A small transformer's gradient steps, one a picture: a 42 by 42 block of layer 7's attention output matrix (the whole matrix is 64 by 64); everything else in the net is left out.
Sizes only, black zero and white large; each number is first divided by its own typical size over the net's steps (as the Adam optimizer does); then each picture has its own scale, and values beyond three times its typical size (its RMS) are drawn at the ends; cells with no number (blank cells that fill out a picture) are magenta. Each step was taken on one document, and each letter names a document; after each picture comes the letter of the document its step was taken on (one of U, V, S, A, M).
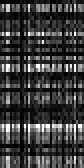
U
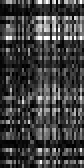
U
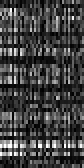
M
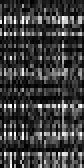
U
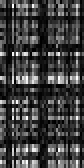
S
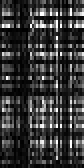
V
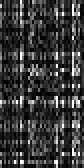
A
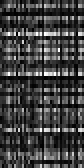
U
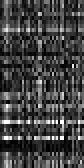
U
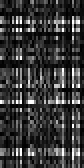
A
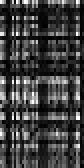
S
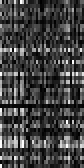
M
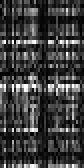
S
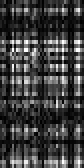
S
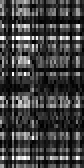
S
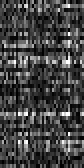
M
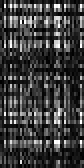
M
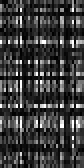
A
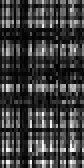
V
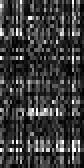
A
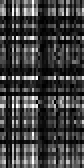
S
